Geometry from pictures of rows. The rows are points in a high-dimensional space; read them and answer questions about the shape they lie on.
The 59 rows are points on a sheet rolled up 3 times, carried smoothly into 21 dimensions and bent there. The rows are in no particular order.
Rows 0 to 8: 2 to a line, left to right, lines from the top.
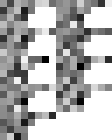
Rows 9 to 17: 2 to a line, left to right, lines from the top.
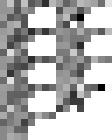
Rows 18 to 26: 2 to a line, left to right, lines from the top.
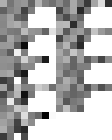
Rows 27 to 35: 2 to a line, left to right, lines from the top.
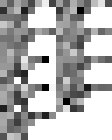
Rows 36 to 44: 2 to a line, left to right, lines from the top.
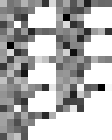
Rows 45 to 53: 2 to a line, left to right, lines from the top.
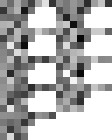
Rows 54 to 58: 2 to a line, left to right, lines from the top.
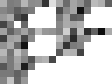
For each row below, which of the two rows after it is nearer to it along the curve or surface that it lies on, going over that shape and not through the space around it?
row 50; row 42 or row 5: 5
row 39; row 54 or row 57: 57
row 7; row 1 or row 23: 1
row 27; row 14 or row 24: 24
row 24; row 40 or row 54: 40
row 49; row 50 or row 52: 52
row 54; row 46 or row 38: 38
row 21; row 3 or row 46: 3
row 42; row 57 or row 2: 57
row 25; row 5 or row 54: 54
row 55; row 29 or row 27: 29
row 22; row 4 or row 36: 4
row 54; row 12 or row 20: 20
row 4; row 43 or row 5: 43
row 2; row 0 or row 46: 0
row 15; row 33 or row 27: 27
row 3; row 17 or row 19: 17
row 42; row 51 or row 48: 51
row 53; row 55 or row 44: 55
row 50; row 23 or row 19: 19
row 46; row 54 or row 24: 24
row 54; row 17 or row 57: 57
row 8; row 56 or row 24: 24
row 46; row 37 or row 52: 37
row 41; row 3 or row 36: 3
